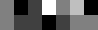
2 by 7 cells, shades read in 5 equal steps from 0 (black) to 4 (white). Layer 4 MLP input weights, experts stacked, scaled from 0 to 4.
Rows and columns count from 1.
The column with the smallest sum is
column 2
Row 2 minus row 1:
0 1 0 -4 -1 -1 2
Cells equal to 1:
4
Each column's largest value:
2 1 1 4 2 3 2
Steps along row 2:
down same down up up same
